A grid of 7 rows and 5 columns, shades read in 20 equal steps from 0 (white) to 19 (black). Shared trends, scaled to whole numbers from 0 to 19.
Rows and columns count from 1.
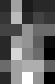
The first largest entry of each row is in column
3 3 1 5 5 5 5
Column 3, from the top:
17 16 8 8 9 6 0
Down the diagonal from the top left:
16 5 8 12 19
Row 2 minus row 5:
-1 2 7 3 -4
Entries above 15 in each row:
4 1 0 2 2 0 2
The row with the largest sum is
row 1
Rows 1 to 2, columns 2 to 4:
7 17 16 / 5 16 14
